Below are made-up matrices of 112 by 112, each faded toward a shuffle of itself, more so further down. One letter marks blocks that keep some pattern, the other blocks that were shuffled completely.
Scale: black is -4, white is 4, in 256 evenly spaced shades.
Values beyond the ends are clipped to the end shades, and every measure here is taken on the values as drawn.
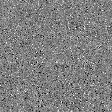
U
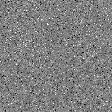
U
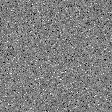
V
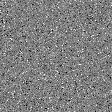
V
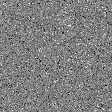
V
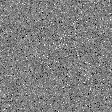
V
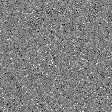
U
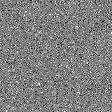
U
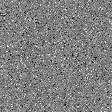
U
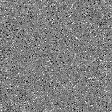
U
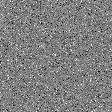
V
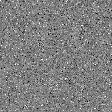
U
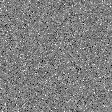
V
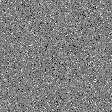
U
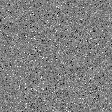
U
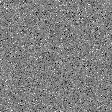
V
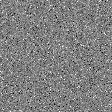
U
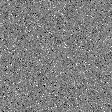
V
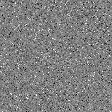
U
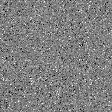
U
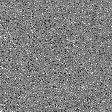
U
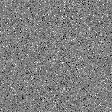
U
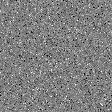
U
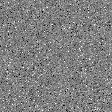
U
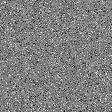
V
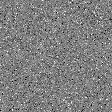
V
